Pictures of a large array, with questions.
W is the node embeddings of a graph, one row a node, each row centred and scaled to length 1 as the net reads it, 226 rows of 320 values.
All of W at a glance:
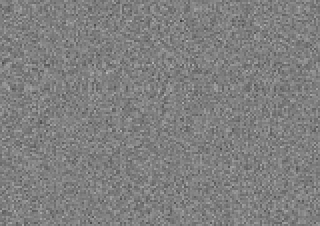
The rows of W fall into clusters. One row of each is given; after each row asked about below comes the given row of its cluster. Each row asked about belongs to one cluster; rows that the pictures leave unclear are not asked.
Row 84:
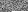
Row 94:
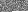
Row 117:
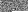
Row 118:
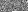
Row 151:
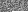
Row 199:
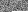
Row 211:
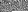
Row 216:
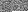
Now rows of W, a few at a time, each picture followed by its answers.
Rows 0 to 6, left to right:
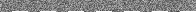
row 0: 94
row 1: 117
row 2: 151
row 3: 216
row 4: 84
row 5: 199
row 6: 117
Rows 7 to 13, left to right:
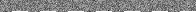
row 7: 199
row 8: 117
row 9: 117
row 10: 199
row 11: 117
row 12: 199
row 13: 211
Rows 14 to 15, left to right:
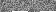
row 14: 151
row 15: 84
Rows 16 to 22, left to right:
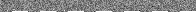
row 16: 117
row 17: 216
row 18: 199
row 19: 211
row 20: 118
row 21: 118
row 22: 211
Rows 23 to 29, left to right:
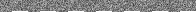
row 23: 199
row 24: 118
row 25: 199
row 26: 117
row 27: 94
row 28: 94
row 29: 151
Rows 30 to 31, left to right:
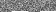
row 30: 84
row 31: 199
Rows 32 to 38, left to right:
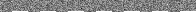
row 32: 216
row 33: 118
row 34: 211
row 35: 199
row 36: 211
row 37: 94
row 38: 117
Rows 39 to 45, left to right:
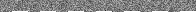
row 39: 199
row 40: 216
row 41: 216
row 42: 211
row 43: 84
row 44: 118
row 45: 151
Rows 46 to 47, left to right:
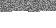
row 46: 151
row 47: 216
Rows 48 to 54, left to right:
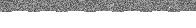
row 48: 117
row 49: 118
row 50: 216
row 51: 117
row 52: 94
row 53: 84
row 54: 84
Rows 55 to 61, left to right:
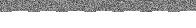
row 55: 211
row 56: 216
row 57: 84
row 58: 199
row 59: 117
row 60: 117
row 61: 211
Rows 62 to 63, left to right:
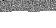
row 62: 211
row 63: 211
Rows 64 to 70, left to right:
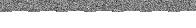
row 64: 84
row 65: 84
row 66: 84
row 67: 118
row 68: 211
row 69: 216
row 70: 94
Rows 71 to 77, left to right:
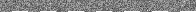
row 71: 94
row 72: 94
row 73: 151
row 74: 118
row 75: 151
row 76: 117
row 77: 199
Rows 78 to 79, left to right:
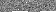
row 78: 118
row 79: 94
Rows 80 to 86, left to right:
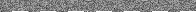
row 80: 151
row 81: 118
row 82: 199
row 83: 216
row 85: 216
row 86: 84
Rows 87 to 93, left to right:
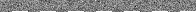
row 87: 94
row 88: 84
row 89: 84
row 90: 94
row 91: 84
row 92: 211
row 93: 216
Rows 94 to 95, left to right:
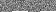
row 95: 94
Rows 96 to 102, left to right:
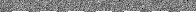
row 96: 151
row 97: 118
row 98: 151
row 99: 199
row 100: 216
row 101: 84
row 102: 151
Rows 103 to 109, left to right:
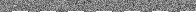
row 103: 199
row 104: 94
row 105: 84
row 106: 211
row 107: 94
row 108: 199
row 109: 199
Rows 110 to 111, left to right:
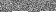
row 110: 84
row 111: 199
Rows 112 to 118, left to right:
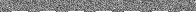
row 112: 84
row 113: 211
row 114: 94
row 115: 211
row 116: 84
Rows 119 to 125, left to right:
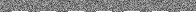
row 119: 216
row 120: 118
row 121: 117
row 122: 117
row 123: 211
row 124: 84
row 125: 118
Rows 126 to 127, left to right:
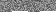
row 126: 216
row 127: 117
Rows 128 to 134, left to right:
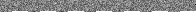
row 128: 118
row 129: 199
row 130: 199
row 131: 199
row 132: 118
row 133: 117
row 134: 94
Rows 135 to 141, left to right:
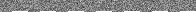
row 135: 117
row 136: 84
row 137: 94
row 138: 199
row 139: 216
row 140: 117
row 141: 211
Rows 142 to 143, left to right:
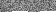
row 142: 151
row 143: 94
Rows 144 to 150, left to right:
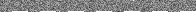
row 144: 118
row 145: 211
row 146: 216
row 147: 216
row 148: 199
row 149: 151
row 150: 216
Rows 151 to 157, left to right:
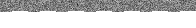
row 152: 199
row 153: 94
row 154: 117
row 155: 199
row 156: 216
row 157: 84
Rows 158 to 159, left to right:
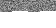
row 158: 117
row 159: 216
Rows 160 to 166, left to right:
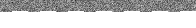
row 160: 84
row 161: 151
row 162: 151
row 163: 117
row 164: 117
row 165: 199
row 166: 117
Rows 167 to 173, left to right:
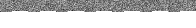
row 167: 84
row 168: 199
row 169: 84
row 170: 151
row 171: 216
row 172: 117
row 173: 151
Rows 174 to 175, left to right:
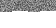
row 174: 199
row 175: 94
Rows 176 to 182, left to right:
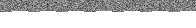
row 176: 216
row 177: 118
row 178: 84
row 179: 117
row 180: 216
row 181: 118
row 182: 151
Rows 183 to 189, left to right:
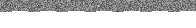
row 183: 216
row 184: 151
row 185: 151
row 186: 199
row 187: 199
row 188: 94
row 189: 216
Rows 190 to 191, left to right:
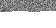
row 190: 151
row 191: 151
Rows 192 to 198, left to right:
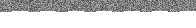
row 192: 84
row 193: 151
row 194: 199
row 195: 117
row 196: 94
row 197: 211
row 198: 211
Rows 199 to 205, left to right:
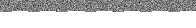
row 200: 216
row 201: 216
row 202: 117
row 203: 118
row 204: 216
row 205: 151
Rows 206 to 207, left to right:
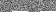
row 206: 216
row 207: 151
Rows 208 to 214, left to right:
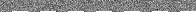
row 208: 216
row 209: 199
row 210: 211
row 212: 211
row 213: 117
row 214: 117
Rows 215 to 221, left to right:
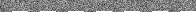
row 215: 151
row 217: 84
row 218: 199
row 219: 151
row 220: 117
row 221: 151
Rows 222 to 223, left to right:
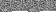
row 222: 211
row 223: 211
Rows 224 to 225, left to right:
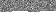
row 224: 151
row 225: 118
